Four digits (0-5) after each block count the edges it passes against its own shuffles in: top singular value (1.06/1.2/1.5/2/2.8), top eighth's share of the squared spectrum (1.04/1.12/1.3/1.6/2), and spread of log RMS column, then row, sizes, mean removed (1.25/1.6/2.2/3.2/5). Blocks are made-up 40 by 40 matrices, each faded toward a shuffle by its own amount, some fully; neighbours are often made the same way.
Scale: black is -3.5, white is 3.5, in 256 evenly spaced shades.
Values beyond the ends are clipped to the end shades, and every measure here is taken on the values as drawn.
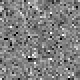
2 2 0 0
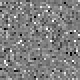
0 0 0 0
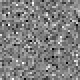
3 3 1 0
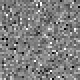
1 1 0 0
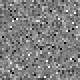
0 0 0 0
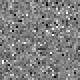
0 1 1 0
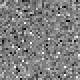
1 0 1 0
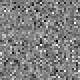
3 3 1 1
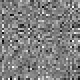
4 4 2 2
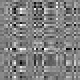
4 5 3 3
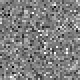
0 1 0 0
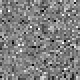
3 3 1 1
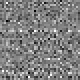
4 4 2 2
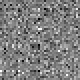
3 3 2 2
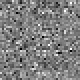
3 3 2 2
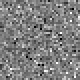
0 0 0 0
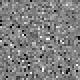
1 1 0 0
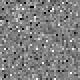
0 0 0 0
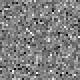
0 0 0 0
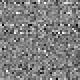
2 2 0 2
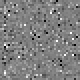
1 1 0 0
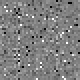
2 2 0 0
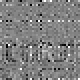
4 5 2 3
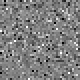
1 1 0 0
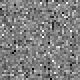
0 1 0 0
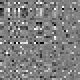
4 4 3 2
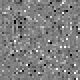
2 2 0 1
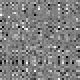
4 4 2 2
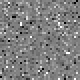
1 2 1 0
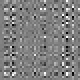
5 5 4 3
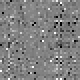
3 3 1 0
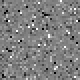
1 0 0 0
